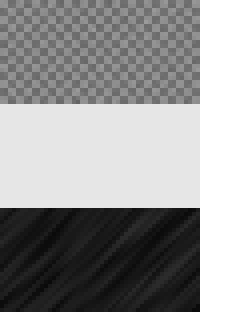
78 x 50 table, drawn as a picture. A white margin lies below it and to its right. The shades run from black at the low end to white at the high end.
It is made of 3 by 1 panels. Panel 1,1: middling, checkered. Panel 2,1: very high, flat. Panel 3,1: very low, slanting up to the right, faint in contrast.
